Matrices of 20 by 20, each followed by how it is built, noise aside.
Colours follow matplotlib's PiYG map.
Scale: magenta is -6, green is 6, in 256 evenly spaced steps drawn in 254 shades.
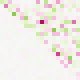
upper triangular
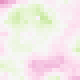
smooth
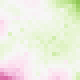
smooth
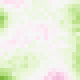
smooth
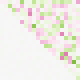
upper triangular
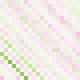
Toeplitz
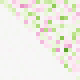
upper triangular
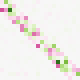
banded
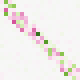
banded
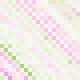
Toeplitz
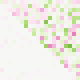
upper triangular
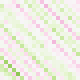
Toeplitz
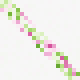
banded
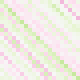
Toeplitz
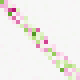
banded
